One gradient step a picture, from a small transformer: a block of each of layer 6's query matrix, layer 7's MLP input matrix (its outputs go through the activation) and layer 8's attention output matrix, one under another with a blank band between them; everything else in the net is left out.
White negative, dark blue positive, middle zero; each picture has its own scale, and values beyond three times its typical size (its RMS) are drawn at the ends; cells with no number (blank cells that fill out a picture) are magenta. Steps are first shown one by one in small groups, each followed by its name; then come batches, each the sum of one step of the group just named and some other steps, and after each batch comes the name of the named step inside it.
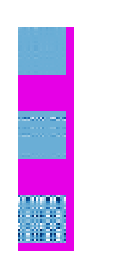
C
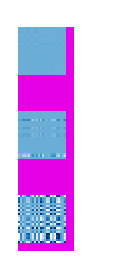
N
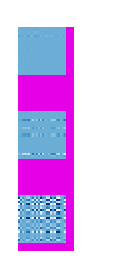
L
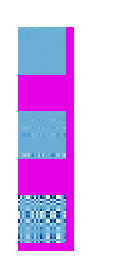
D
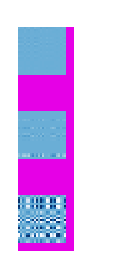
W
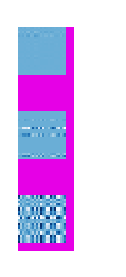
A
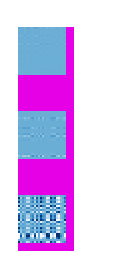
W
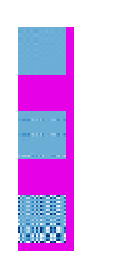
N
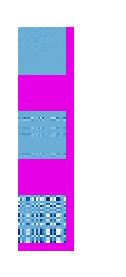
C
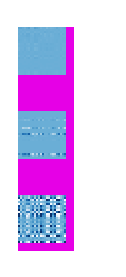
A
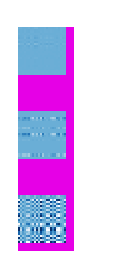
C
